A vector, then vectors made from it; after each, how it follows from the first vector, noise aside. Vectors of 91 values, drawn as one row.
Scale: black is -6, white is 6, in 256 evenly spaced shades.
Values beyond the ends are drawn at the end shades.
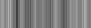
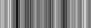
scaled up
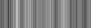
negated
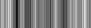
scaled up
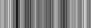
scaled up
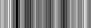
scaled up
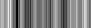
scaled up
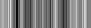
scaled up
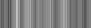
negated
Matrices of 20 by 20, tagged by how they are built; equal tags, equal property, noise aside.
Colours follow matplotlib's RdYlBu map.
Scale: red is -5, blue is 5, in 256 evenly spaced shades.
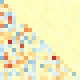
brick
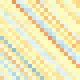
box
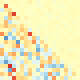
brick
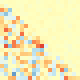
brick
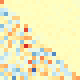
brick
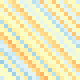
box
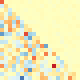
brick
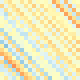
box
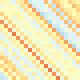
box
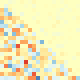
brick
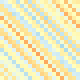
box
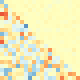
brick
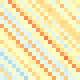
box
